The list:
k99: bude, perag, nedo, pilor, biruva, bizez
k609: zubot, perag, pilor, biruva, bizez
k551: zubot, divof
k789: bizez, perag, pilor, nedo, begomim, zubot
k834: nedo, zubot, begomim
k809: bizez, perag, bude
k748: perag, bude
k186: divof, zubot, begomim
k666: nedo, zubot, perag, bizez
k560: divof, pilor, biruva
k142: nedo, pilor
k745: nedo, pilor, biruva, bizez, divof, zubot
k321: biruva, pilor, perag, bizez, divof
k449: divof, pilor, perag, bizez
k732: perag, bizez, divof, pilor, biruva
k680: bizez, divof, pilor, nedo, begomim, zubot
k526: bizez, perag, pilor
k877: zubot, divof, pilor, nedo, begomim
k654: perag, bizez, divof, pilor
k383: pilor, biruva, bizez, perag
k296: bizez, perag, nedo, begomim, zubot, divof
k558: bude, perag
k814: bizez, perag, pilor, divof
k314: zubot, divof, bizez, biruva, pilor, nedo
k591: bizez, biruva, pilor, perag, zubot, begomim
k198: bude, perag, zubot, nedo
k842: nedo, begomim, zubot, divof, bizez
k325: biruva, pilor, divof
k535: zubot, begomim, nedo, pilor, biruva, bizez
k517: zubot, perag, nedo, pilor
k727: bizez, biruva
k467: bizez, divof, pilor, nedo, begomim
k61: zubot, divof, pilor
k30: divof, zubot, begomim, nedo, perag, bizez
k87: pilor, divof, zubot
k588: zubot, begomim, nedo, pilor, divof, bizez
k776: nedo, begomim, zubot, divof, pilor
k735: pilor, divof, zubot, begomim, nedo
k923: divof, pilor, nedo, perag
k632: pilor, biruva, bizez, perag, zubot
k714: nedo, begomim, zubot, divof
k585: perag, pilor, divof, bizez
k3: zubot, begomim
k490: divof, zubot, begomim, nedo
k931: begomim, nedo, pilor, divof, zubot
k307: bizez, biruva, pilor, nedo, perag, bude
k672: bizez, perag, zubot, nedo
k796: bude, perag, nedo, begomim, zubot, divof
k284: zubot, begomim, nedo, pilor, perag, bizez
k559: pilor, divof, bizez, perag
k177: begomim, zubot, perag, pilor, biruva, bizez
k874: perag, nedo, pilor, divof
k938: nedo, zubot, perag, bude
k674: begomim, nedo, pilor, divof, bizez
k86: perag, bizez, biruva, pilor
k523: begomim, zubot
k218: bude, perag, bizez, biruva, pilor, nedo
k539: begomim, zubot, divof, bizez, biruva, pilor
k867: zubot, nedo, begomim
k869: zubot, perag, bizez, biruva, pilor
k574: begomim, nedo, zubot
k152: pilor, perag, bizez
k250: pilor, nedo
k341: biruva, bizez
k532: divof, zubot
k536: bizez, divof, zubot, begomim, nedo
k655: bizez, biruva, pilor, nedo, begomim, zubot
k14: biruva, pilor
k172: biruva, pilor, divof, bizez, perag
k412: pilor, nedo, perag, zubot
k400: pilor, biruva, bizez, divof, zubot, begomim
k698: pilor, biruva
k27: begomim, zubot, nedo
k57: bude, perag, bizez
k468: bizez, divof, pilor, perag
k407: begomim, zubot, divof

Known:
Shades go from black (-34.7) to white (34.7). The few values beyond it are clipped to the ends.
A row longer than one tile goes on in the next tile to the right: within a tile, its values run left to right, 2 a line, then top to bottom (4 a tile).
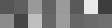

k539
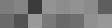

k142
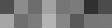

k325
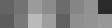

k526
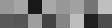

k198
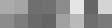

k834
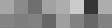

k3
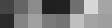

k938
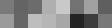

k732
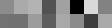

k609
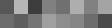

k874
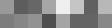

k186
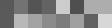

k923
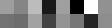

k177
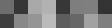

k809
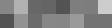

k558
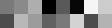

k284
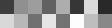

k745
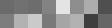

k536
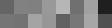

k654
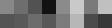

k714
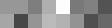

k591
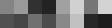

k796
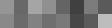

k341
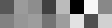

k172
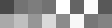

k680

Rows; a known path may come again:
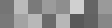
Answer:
k867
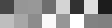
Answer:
k655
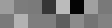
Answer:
k585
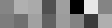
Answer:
k609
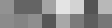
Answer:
k186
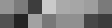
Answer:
k672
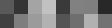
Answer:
k809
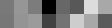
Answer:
k776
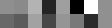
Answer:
k177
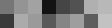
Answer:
k666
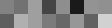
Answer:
k152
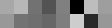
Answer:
k99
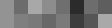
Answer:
k341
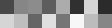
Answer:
k745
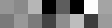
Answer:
k535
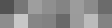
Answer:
k532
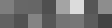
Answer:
k407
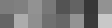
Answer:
k57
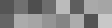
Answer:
k923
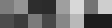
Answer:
k796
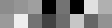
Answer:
k588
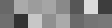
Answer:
k869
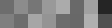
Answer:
k654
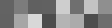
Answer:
k490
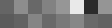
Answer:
k551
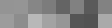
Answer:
k698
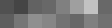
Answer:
k574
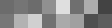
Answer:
k536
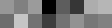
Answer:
k842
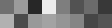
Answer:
k218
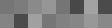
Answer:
k14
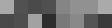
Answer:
k27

